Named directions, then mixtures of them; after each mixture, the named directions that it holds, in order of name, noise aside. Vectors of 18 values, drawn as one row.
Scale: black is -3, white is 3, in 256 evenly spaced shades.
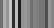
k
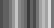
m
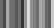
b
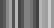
b, k, m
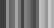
b, m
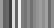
k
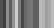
b, m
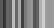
b, k, m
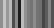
b, k, m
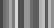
b, k, m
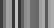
b, k, m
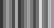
b, k, m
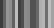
b, k, m
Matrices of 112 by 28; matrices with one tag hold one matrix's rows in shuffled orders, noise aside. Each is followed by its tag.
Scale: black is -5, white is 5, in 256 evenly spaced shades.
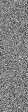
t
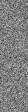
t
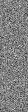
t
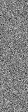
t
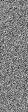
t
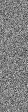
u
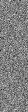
t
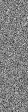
u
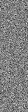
t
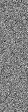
u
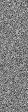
u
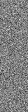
t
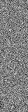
t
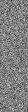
t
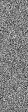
t
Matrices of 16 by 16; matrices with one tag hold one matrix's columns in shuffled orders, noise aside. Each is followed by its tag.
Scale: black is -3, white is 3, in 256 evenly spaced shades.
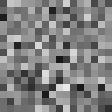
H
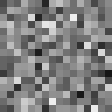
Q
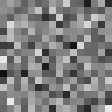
Q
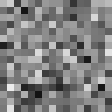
H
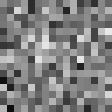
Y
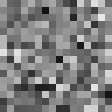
H
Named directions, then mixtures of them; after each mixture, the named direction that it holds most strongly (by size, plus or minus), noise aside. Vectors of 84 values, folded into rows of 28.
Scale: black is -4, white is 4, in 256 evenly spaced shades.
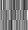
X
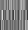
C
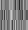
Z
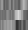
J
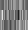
C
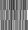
C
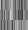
Z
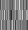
Z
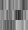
J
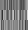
C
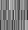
C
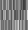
C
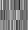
Z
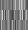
Z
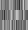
Z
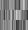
J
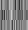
Z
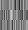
Z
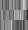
J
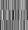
C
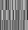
C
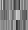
J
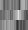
J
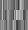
X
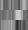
J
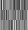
X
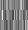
C
